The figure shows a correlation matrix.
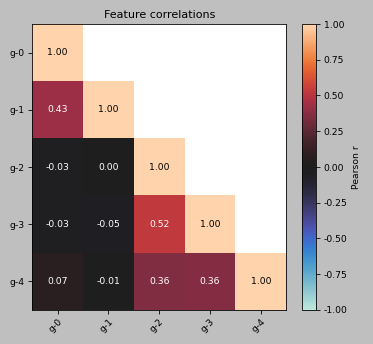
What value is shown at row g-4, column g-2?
0.36
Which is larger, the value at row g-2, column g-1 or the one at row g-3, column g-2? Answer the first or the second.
the second
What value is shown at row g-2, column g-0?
-0.03
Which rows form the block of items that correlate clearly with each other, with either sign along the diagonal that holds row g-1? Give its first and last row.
g-0 to g-1
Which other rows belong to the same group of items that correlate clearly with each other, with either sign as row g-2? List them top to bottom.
g-3, g-4
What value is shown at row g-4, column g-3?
0.36
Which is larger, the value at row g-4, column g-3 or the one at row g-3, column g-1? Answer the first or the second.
the first
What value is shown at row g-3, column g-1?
-0.05
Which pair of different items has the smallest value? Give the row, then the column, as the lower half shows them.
g-3, g-1
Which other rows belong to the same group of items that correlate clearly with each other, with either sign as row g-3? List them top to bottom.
g-2, g-4
